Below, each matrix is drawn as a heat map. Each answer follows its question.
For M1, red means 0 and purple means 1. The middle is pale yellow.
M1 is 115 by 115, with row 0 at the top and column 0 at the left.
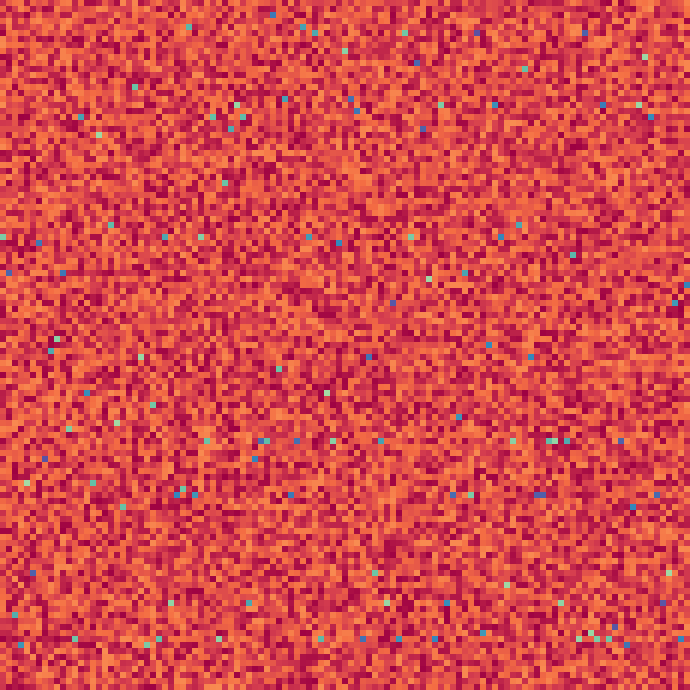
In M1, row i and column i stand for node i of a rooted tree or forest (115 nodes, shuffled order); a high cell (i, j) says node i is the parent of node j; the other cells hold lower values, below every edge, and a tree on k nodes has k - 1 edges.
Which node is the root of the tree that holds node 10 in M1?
21
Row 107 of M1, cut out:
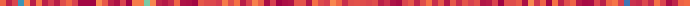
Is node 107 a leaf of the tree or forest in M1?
no
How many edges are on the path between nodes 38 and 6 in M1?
5
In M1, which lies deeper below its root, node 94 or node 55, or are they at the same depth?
the same depth
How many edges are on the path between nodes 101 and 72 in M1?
2
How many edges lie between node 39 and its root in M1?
1
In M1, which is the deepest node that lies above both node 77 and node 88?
45
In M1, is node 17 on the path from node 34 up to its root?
yes
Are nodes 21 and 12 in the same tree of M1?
no
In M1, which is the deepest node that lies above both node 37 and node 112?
50
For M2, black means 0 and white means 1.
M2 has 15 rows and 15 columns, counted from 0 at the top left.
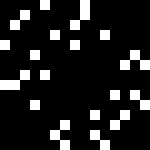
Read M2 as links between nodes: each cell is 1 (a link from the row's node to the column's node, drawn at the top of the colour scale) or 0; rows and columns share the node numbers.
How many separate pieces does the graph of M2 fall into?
2
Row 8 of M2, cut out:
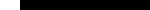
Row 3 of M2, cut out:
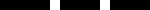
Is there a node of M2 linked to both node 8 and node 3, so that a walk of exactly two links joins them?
no
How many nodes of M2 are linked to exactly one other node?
0
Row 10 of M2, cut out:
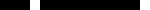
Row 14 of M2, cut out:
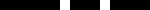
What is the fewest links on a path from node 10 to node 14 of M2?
1
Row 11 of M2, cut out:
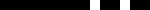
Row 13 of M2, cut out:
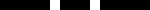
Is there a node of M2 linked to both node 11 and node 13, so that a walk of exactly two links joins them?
yes
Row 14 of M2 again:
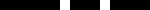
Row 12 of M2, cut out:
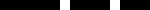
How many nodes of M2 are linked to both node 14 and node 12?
1
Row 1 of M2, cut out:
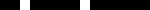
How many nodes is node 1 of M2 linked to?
2
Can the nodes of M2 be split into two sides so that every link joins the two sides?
no
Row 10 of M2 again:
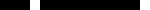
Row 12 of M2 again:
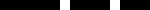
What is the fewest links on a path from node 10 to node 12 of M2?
3
